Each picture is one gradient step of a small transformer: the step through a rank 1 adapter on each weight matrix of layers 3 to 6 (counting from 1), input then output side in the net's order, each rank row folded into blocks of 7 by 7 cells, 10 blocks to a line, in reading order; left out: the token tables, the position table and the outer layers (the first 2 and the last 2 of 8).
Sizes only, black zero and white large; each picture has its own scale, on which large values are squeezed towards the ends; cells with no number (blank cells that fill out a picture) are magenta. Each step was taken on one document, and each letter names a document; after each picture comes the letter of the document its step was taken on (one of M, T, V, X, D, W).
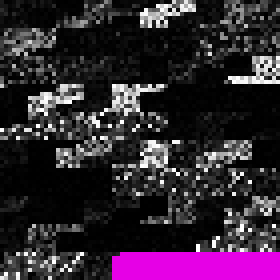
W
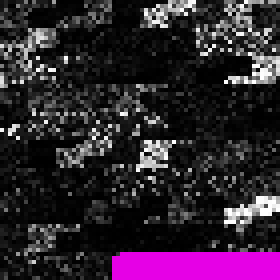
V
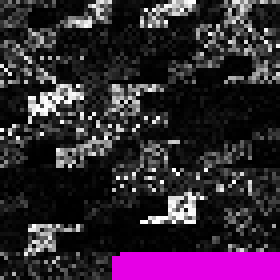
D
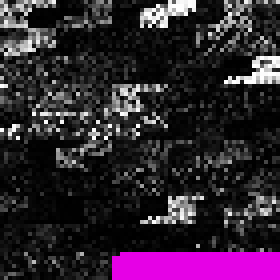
V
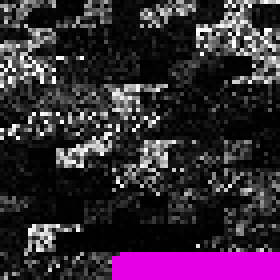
D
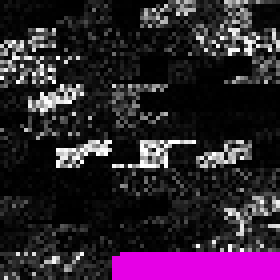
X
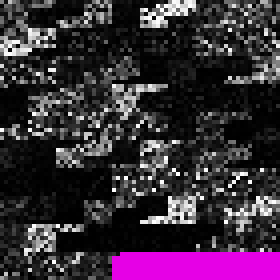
W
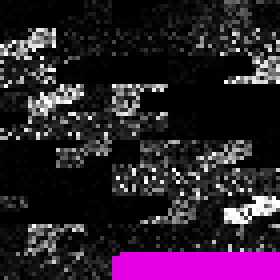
X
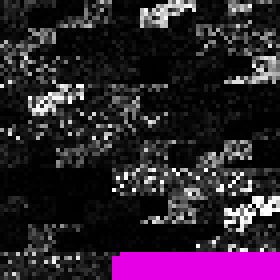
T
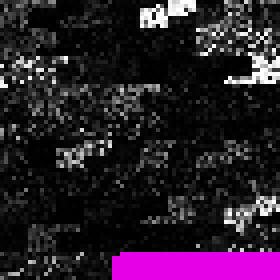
V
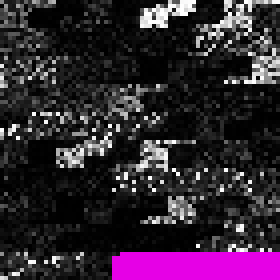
V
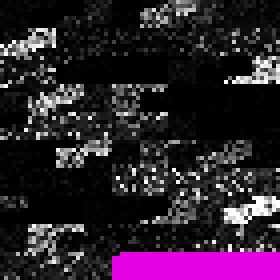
X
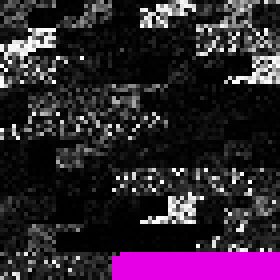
D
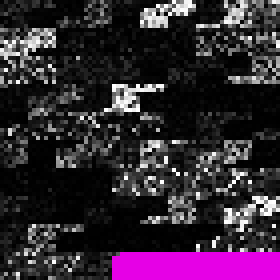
W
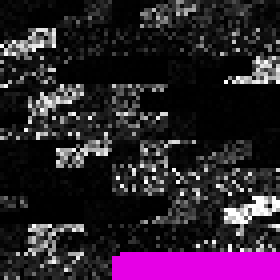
X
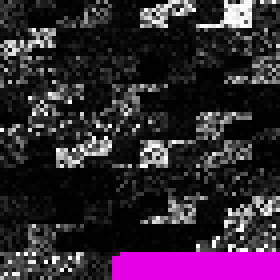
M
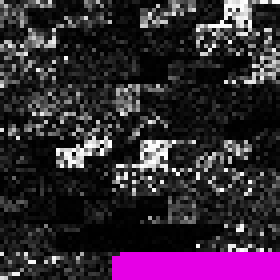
V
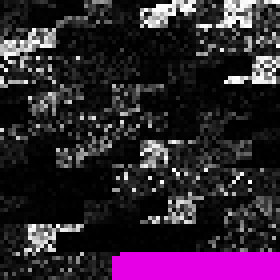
M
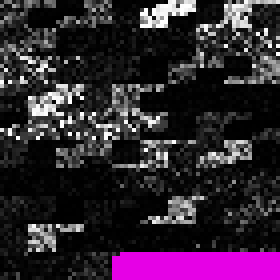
T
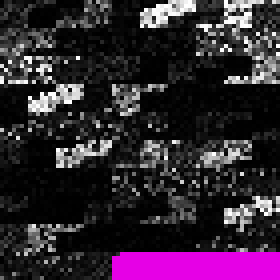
M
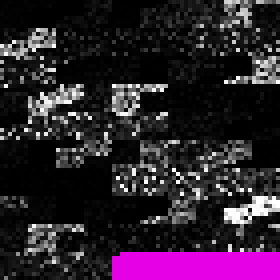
X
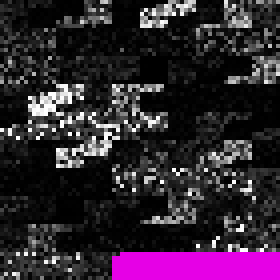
T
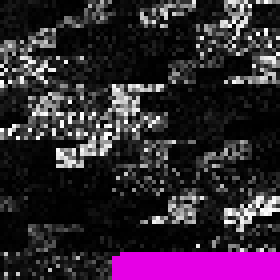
D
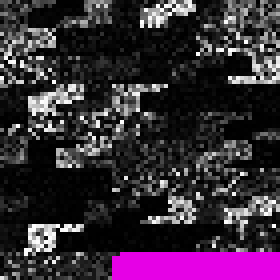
W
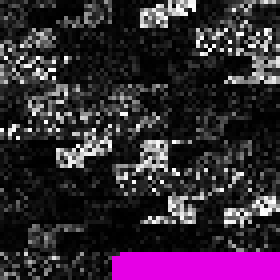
V
